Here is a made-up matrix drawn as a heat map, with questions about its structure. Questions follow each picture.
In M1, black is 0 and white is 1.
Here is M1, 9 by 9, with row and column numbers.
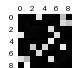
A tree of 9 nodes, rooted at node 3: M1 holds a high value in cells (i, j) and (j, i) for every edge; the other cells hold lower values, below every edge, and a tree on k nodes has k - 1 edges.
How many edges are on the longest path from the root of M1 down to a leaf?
4
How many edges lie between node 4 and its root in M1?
4
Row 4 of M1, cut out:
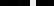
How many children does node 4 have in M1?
0
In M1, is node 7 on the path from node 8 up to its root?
yes
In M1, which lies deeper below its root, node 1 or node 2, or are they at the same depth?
node 2
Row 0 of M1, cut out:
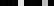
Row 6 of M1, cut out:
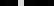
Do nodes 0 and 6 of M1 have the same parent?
yes
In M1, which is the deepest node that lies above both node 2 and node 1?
7
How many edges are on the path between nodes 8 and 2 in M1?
4
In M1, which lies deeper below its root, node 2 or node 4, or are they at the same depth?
the same depth
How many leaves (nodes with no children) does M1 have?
4
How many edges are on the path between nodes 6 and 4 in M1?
5
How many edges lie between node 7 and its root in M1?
2
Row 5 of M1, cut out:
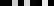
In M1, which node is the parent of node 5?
7
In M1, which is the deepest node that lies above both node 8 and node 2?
7
